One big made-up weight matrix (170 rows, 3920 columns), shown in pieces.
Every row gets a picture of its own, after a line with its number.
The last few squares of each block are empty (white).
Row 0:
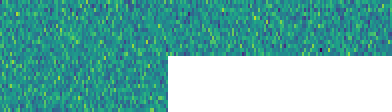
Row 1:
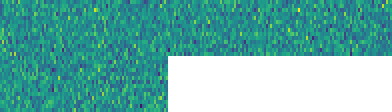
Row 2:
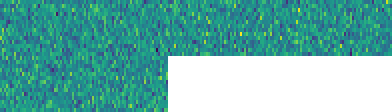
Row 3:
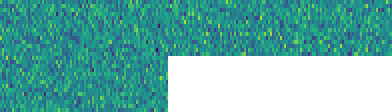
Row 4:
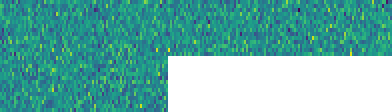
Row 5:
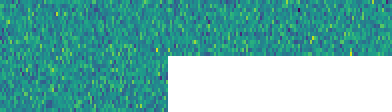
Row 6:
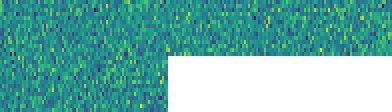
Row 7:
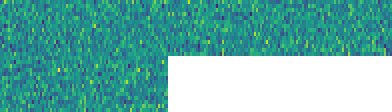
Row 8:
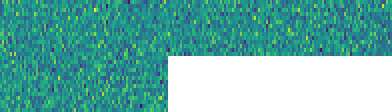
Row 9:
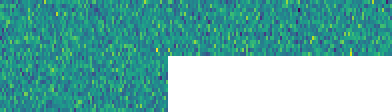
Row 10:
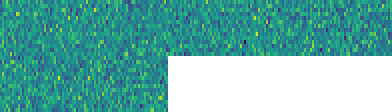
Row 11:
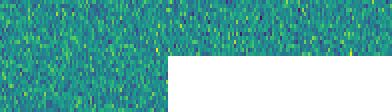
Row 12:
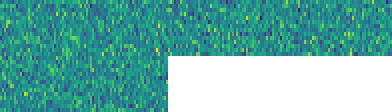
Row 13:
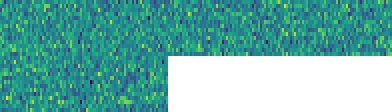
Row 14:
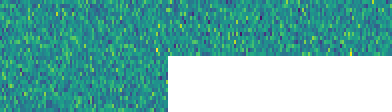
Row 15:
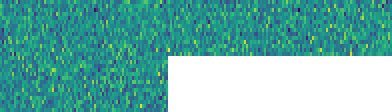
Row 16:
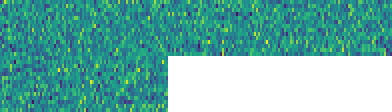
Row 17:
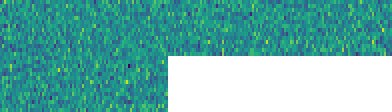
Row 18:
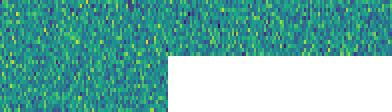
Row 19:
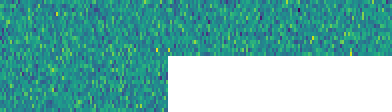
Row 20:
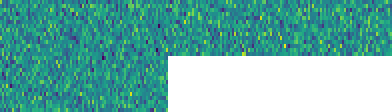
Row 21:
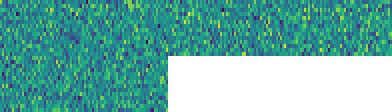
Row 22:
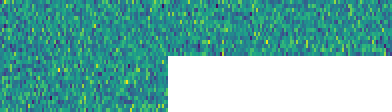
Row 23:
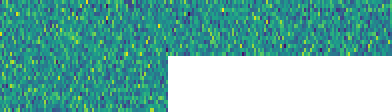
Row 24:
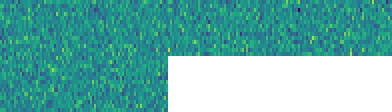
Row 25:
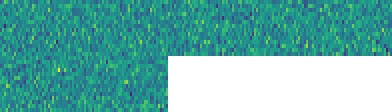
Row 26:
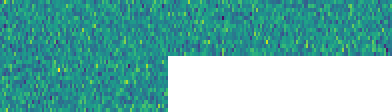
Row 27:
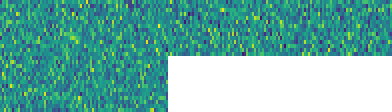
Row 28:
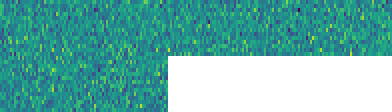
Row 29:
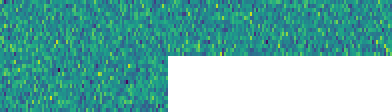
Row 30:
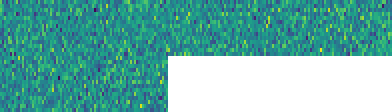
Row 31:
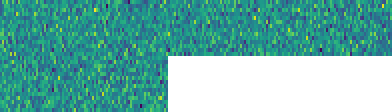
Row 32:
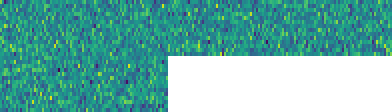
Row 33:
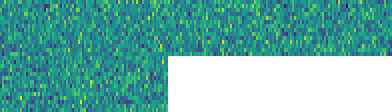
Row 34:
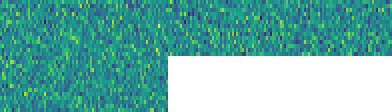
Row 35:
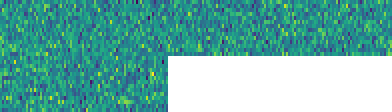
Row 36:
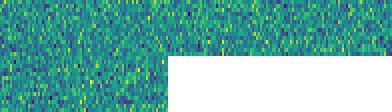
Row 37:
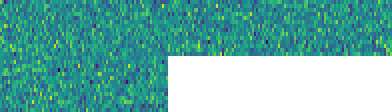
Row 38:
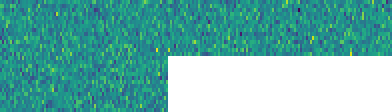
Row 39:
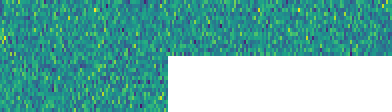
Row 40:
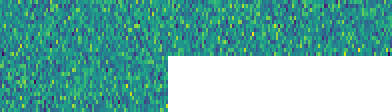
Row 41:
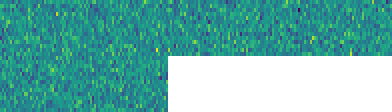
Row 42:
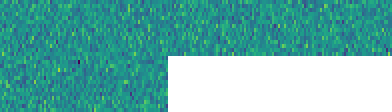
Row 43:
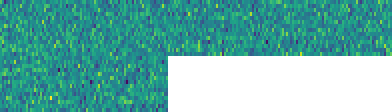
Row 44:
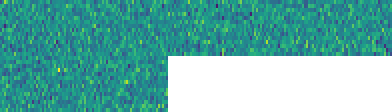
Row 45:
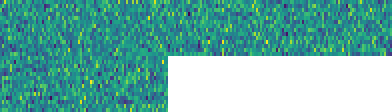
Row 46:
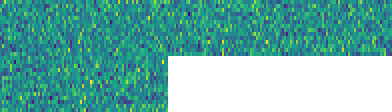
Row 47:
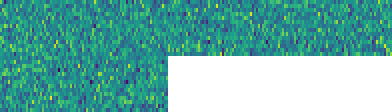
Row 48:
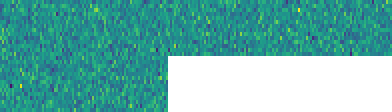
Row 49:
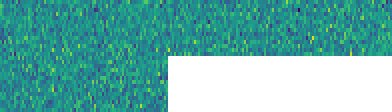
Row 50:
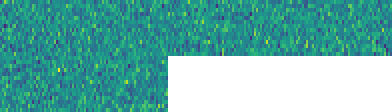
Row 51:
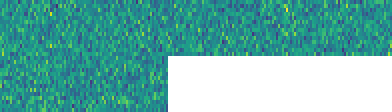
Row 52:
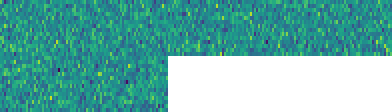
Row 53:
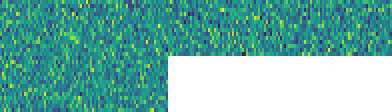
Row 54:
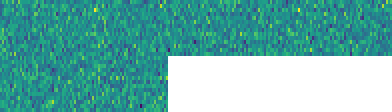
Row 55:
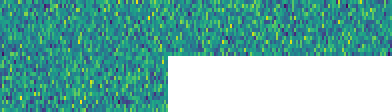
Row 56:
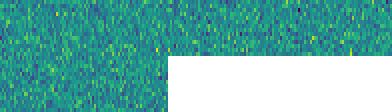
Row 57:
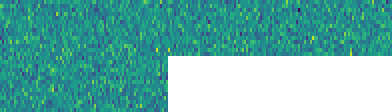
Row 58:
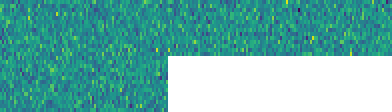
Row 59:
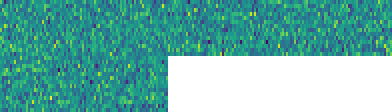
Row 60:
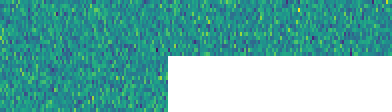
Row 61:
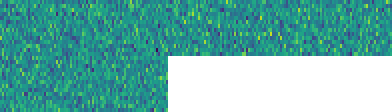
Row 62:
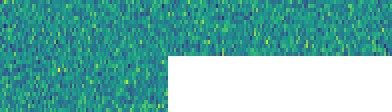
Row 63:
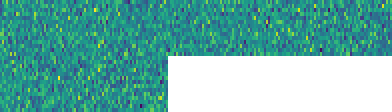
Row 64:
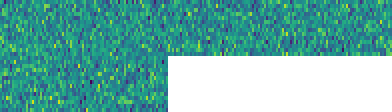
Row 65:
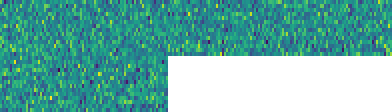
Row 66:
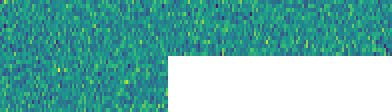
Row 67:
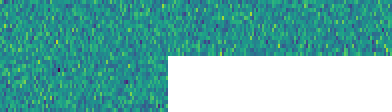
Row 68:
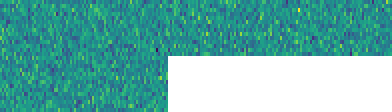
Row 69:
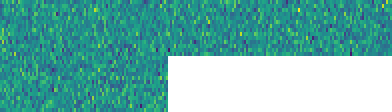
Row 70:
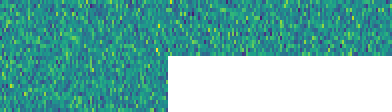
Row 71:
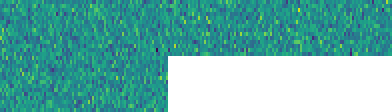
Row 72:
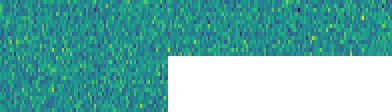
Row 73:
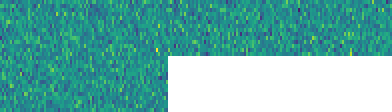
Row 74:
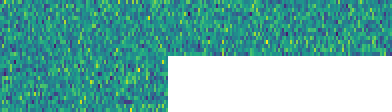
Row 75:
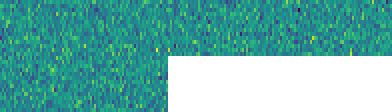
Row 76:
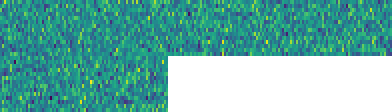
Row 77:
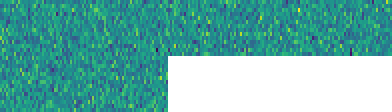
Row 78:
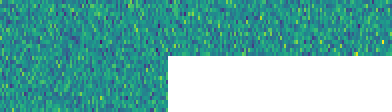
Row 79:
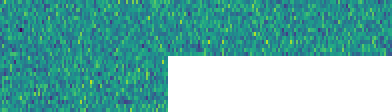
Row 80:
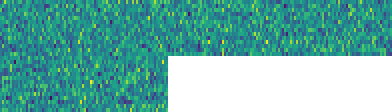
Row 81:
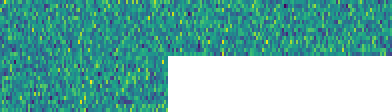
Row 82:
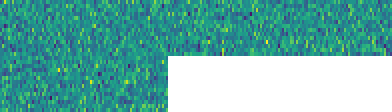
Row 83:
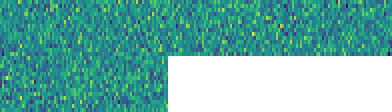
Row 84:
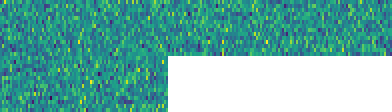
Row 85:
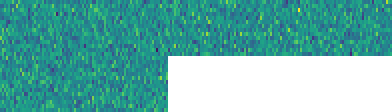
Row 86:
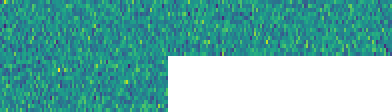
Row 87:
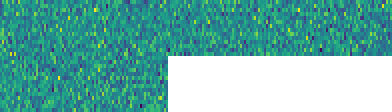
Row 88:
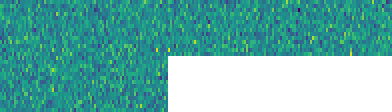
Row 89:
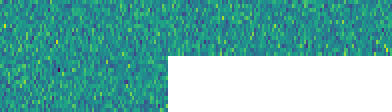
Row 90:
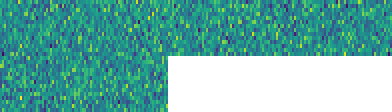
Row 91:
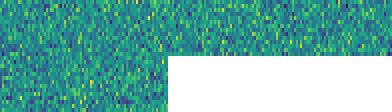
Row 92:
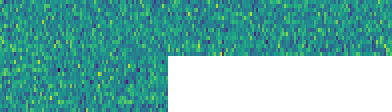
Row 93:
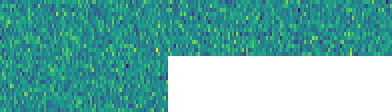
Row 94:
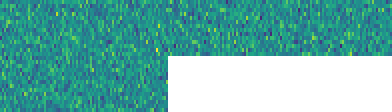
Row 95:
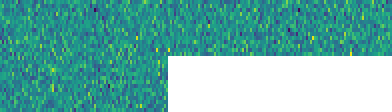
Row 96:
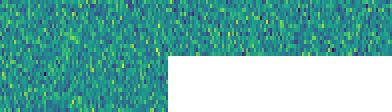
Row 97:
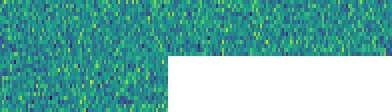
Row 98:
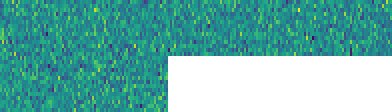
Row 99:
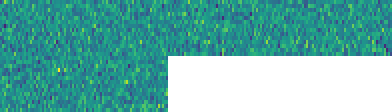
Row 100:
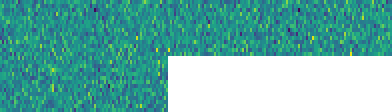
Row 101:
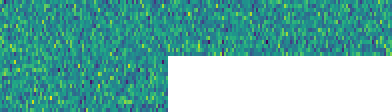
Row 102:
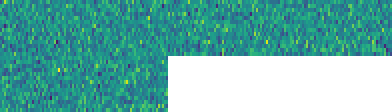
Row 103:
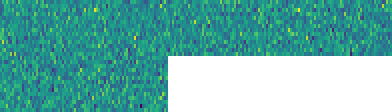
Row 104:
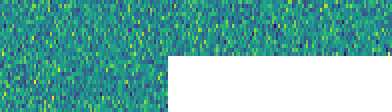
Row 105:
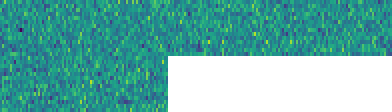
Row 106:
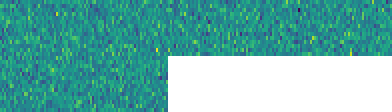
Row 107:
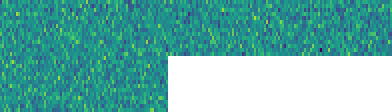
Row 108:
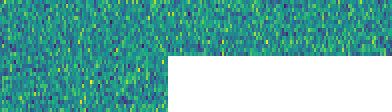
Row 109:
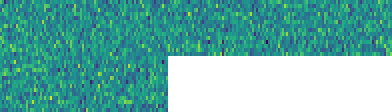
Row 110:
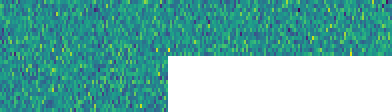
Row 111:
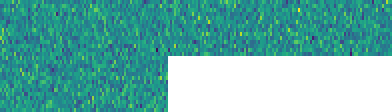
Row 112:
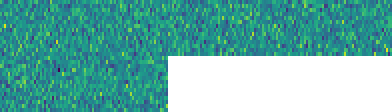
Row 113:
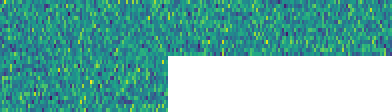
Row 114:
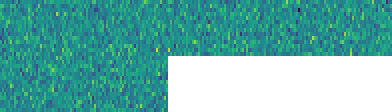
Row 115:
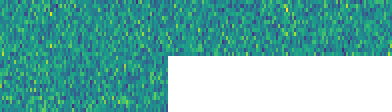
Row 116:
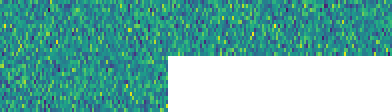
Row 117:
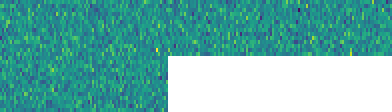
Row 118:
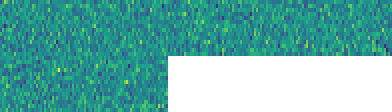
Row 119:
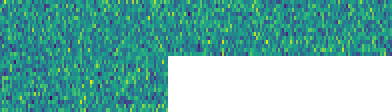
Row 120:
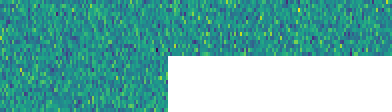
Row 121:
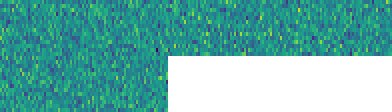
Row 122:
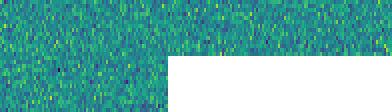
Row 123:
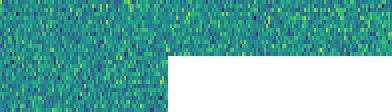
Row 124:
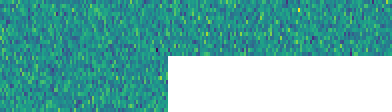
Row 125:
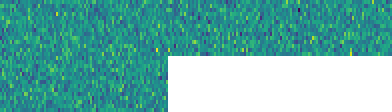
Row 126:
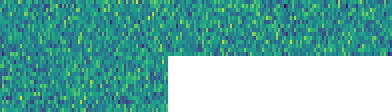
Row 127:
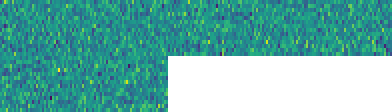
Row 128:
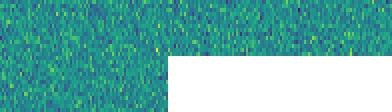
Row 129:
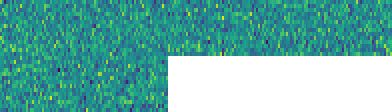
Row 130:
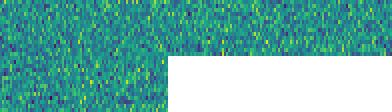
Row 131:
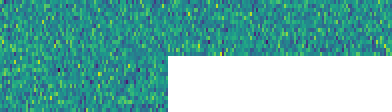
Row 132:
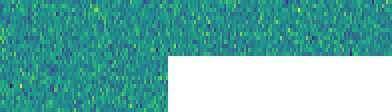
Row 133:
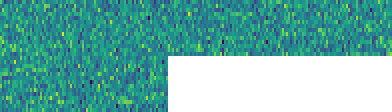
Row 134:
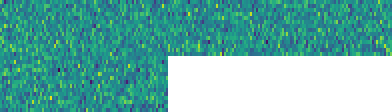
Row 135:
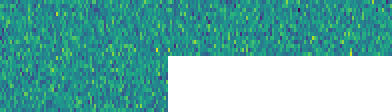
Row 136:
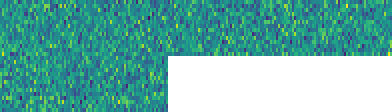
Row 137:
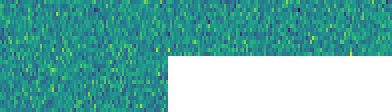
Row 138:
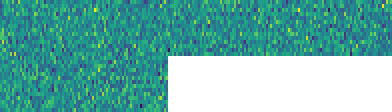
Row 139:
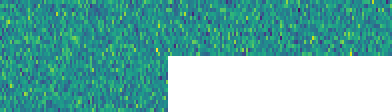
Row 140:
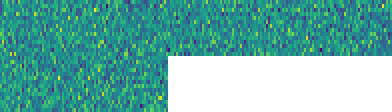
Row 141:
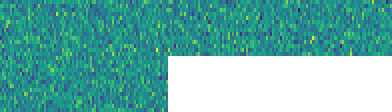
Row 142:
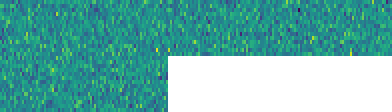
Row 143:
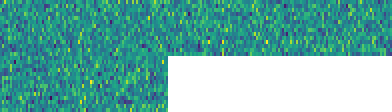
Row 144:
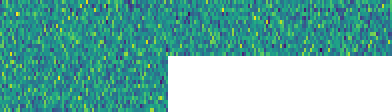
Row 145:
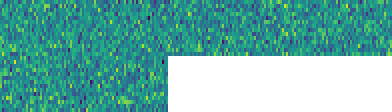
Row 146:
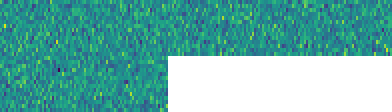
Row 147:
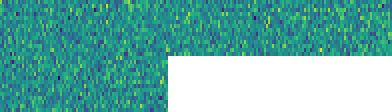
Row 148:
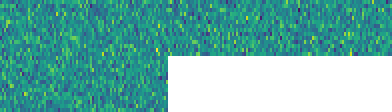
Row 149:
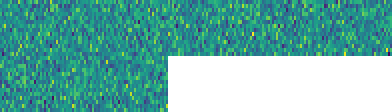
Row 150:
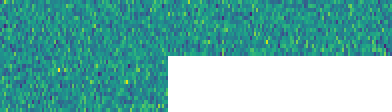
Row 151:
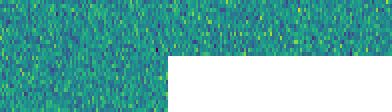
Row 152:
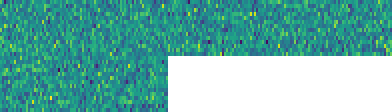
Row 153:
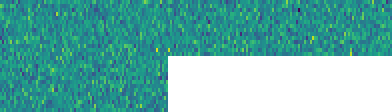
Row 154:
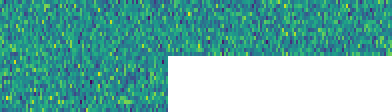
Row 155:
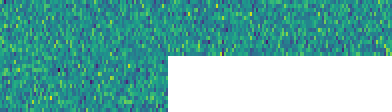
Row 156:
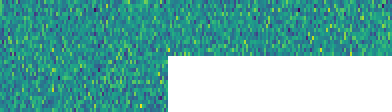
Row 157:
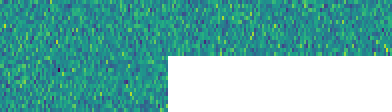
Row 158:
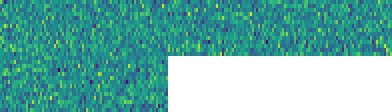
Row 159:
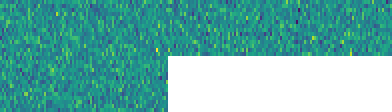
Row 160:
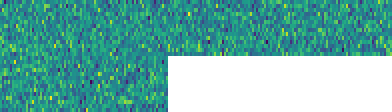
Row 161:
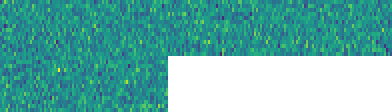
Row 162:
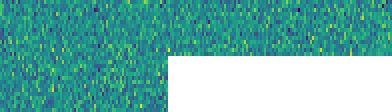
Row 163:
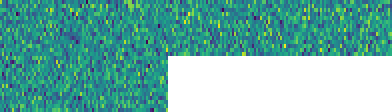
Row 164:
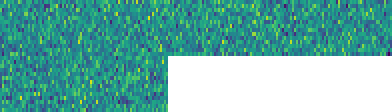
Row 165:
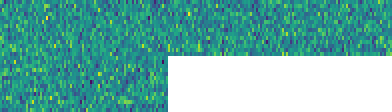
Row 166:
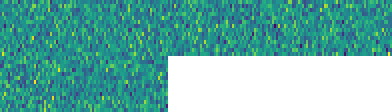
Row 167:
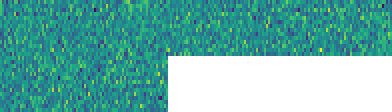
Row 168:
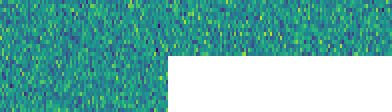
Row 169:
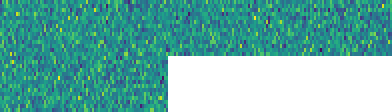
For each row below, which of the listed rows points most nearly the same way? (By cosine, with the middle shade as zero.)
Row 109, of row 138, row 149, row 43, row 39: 43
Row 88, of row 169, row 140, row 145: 145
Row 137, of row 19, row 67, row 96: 19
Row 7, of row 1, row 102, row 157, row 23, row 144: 102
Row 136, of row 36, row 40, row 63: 63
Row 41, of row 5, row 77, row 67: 5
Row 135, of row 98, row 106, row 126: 106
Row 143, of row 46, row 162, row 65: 46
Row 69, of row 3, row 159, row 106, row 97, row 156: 3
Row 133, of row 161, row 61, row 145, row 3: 145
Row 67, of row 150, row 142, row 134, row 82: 134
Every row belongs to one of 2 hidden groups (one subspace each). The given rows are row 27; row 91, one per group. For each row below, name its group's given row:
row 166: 91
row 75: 27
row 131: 91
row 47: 91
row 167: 27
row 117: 27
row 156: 27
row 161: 91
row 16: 91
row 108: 91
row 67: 91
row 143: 91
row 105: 91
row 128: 27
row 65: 91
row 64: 91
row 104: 91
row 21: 27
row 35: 91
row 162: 27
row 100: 27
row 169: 27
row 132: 27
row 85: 27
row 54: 27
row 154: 91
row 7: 91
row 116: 91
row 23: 27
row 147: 27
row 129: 91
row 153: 27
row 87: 27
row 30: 27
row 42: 91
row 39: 27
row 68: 27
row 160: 91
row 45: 91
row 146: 91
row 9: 27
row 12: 27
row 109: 91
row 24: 27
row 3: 27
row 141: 27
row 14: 27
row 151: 27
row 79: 91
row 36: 91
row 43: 91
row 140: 27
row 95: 27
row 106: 27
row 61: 27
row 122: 91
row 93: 27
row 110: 27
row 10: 27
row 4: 27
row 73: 27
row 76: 91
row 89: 91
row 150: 91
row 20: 27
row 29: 91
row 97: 91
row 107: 27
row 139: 27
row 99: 91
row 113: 91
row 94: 27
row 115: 91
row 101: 91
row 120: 27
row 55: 91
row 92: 91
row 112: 91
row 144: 27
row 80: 91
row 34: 27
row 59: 91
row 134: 91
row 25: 91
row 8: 27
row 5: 27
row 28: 27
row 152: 91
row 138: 27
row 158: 91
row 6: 27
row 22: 91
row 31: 27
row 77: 27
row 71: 27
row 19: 27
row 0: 27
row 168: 27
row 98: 27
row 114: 27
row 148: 27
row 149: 91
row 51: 91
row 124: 27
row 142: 27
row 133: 91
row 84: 91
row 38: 27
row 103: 27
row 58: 27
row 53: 27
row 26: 91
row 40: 91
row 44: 91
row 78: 27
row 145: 91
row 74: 91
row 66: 91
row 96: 27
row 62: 91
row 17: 91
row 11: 27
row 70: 27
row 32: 91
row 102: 91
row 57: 27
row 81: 91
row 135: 27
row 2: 27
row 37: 91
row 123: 27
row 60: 27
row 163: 27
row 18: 27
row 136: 91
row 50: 91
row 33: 91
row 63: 27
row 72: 27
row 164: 91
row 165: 91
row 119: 91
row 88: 27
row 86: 91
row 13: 91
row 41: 27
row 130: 91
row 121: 27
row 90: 91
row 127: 91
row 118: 91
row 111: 27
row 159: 27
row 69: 27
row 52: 91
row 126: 91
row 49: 27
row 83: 91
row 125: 27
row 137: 27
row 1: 27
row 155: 91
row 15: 27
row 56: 27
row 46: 91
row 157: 91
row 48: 27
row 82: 91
